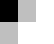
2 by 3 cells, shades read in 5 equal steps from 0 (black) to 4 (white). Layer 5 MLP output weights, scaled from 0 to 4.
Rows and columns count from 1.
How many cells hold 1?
0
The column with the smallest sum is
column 1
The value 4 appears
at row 1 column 3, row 2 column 2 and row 2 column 3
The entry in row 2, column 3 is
4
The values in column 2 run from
3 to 4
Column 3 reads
4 4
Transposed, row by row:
0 3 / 3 4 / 4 4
